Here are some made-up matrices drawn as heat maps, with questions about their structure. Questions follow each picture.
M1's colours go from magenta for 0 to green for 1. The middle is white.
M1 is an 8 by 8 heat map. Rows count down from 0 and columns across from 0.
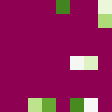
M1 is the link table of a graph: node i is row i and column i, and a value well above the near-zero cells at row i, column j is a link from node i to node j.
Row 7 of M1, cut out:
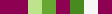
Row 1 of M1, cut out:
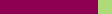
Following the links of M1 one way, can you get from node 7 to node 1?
no
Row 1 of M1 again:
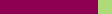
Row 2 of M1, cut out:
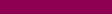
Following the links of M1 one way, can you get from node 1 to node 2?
yes
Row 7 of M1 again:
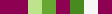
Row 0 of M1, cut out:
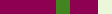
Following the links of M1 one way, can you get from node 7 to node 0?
no
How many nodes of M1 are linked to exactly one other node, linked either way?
3
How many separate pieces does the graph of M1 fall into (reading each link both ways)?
1
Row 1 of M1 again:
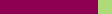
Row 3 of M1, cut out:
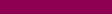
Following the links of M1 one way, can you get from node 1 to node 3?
yes
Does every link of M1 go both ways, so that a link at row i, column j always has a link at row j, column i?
no
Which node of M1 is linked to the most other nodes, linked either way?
node 7
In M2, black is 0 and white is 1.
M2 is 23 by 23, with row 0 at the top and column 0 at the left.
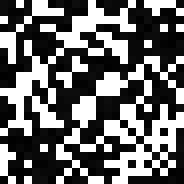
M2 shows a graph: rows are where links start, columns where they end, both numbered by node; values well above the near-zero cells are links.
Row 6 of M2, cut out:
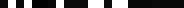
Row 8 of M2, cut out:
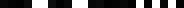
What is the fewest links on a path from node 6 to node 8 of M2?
3
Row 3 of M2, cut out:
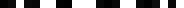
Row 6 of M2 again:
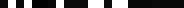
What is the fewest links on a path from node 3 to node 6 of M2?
1
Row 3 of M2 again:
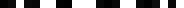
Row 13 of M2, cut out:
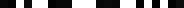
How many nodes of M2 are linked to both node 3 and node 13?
8
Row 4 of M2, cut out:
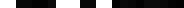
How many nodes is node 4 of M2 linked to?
7
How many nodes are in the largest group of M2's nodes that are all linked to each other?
4
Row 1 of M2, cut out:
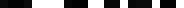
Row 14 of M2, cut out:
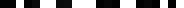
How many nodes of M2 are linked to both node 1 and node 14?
5
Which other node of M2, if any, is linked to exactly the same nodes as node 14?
node 3
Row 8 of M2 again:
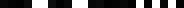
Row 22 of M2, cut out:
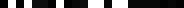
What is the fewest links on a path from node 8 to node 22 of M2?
3
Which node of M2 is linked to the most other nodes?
node 15
